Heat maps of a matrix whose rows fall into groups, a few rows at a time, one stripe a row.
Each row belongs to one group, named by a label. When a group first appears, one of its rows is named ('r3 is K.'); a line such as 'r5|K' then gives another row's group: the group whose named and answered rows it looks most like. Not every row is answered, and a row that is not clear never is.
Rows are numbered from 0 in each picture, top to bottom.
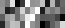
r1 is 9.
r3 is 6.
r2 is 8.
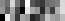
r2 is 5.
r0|6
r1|6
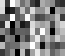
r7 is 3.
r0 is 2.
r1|9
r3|3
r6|9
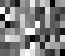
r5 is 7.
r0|3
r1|2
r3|9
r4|8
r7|8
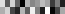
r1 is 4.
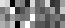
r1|6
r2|8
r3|6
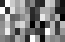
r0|5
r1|2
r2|5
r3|7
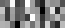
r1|6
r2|9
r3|4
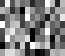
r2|6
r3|2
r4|5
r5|5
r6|3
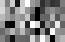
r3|9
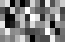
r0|4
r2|9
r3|9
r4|5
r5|7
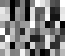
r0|3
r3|8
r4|2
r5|5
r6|4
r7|7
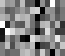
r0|7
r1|9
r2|7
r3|2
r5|3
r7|8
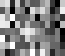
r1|3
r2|2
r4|8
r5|2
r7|8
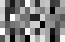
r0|4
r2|2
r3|9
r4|4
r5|3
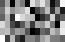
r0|3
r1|5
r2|7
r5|2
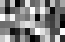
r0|6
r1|8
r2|2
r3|8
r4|3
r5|5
